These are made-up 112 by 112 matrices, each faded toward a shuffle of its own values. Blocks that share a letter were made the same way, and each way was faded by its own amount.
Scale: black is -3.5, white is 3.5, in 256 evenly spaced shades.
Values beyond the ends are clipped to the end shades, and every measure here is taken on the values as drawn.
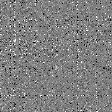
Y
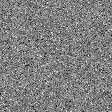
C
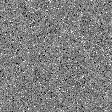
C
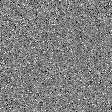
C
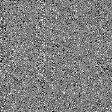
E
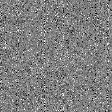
E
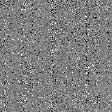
Y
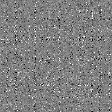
Y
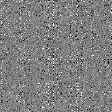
Y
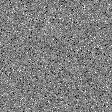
C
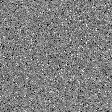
C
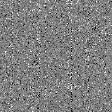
E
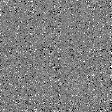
Y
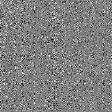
Y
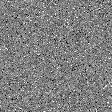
C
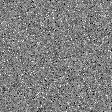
C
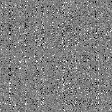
Y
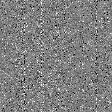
E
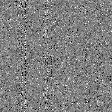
E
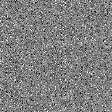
E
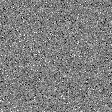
C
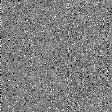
E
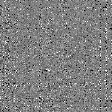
Y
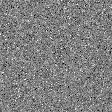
C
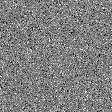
C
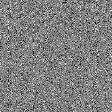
E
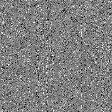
E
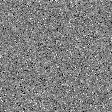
C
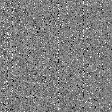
E
